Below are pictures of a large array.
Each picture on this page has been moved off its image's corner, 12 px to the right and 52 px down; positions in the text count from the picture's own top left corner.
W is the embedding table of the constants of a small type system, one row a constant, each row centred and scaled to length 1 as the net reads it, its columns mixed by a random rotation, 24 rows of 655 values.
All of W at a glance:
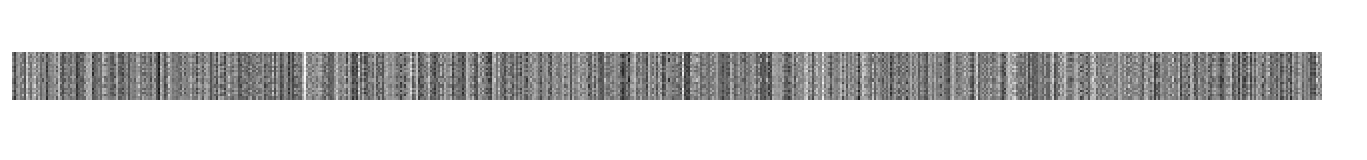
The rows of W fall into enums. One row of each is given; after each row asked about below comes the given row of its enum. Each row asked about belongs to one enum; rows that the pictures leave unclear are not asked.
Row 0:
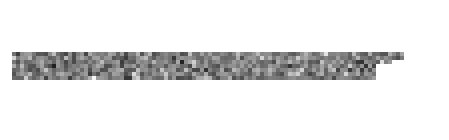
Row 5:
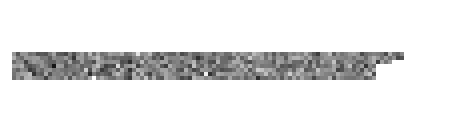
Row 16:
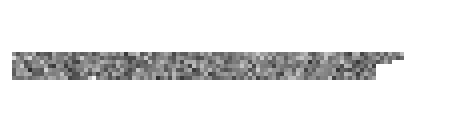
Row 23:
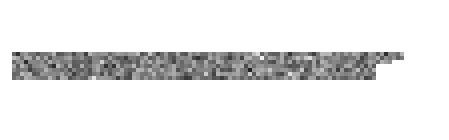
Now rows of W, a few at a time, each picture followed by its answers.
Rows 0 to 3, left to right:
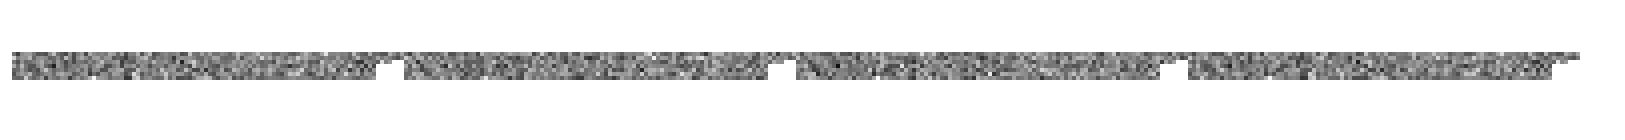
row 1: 23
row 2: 5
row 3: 0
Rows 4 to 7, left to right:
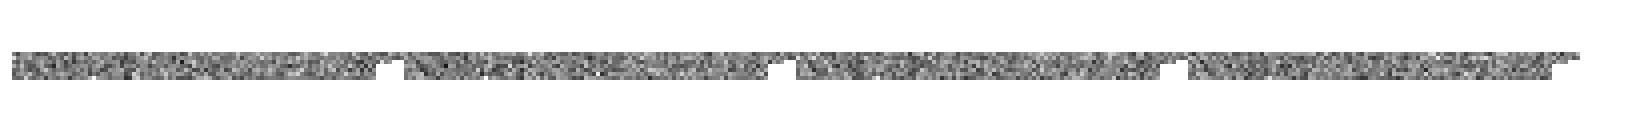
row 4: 0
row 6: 16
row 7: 23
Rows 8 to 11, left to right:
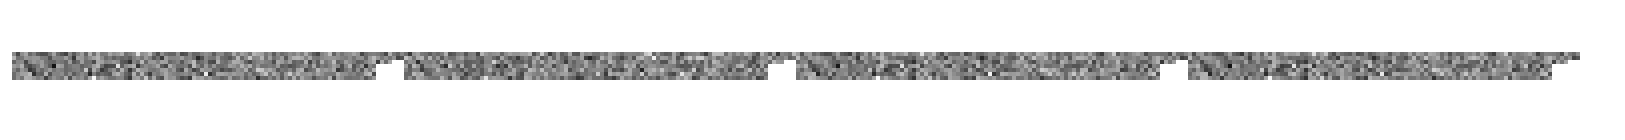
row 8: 5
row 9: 23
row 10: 5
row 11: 5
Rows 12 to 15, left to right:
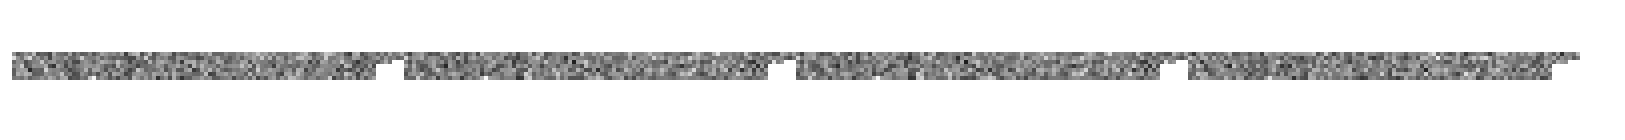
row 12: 16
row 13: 0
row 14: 0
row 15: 23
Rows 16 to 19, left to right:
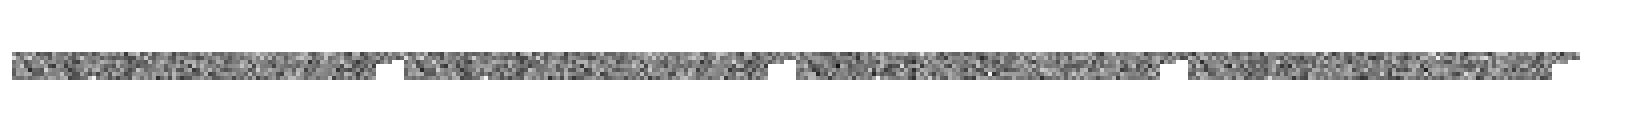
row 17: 16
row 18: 5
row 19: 23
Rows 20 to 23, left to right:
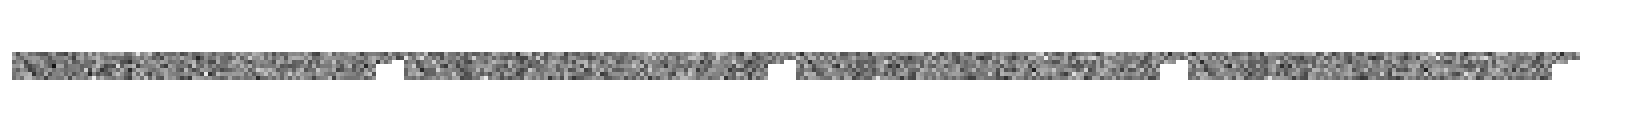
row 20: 5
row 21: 16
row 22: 23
